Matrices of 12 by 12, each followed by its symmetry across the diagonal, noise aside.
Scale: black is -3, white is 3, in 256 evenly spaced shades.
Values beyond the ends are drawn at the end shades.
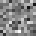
neither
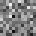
neither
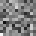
neither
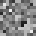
symmetric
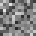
symmetric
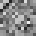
symmetric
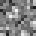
symmetric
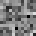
symmetric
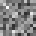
symmetric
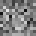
neither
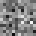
neither
